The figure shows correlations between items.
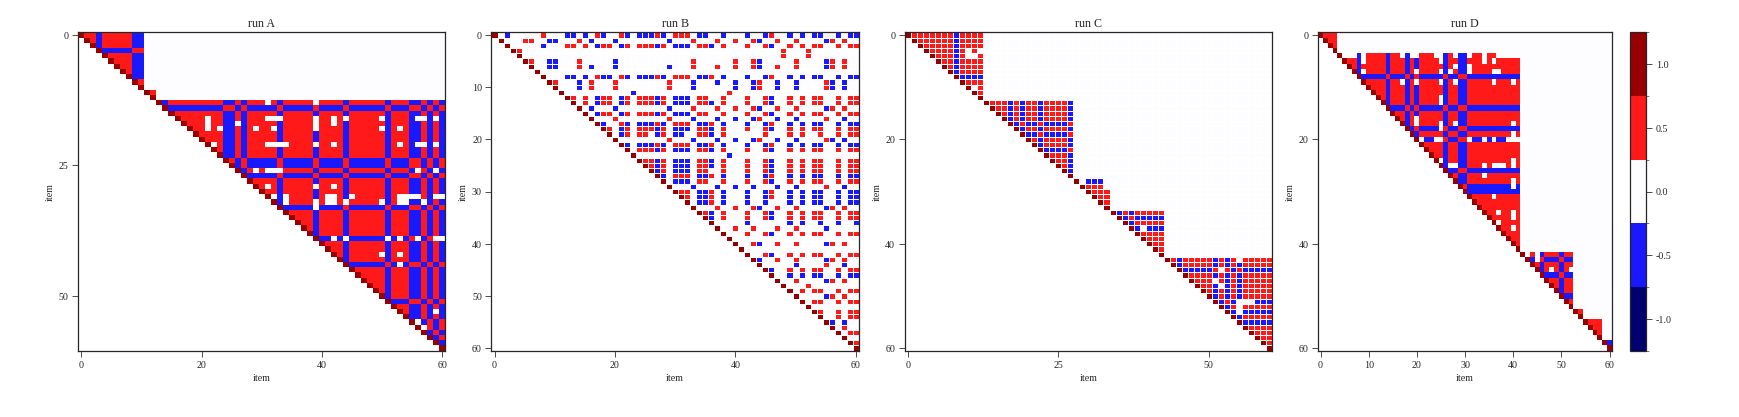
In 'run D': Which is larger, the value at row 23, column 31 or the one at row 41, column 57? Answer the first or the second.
the first
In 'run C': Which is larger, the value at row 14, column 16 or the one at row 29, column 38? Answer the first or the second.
the first
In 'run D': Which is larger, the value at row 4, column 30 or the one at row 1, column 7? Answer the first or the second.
the second
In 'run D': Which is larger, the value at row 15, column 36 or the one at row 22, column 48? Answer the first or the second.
the first
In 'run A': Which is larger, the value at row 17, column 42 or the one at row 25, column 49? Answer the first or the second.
the first
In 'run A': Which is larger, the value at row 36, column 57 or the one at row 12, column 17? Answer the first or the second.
the first
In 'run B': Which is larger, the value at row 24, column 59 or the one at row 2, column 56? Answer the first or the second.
the first
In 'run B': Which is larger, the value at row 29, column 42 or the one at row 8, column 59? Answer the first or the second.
the first
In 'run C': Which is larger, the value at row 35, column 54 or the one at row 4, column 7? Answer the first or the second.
the second
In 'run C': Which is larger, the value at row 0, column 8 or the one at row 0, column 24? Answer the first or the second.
the second
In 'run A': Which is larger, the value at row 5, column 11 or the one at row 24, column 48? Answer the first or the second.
the first
